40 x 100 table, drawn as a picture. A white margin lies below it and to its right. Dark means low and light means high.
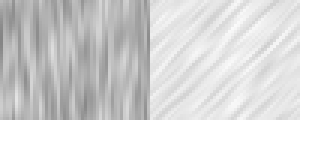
The table splits into one row of 2 panels. Panel 1,1: high, streaked downward. Panel 1,2: very high, slanting up to the right, faint in contrast.
